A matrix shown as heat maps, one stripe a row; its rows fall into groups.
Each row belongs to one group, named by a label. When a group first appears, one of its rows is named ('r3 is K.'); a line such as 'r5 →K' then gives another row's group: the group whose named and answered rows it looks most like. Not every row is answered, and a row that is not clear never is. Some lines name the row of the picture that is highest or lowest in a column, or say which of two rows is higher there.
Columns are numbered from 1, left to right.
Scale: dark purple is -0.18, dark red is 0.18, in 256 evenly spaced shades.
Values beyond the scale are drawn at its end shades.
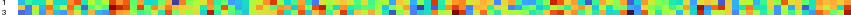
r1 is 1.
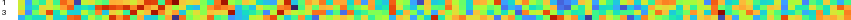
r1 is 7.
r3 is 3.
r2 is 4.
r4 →1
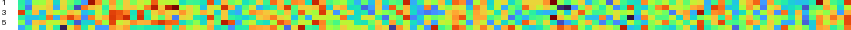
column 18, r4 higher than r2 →Yes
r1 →3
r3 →1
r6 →1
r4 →1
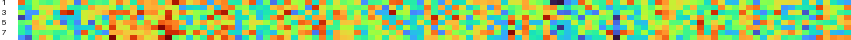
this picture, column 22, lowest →2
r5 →4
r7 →7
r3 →7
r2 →3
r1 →7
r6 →3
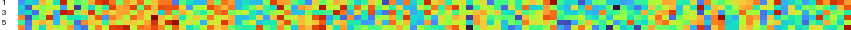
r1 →3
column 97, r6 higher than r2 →No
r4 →3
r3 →7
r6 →4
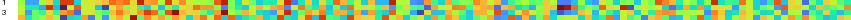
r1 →7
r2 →1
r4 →4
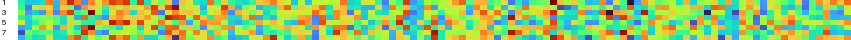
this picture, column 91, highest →5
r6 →3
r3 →7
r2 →3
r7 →7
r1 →1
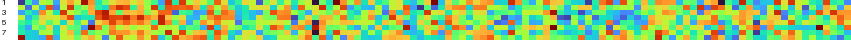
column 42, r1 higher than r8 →No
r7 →7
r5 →4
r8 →7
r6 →3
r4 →4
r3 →3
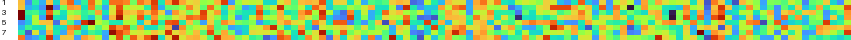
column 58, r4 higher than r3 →No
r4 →1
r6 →1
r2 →1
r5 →3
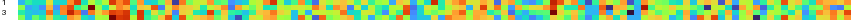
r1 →1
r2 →7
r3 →1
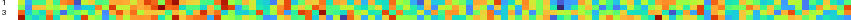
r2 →3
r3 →4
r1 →7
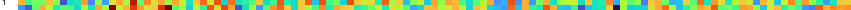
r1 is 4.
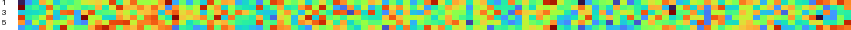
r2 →4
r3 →7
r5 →4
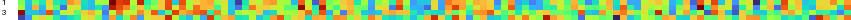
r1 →1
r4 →3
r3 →7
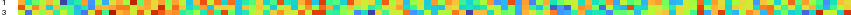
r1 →4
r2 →4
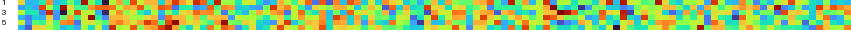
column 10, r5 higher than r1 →No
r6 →3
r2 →3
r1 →7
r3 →1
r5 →7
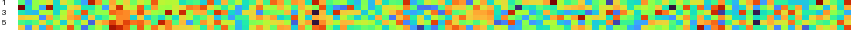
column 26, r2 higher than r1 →Yes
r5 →4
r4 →1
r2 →1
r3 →7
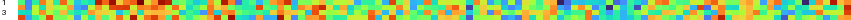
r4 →4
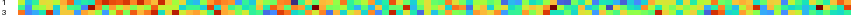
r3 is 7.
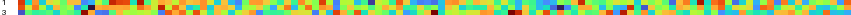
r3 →7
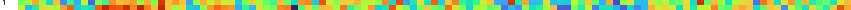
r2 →4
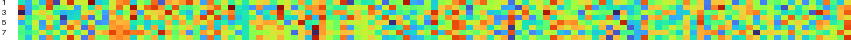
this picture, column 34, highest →5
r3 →3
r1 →1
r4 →4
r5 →1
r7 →4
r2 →4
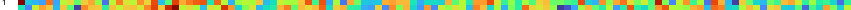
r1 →7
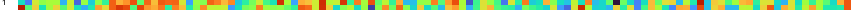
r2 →4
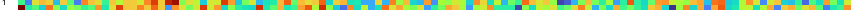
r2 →4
